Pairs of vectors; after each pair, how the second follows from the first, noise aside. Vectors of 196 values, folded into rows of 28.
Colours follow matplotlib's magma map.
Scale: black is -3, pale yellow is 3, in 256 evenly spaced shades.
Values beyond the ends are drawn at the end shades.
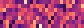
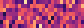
copied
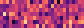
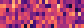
reversed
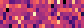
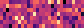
copied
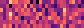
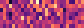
negated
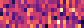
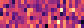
copied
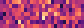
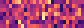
copied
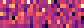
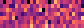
negated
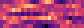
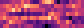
copied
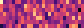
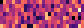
negated
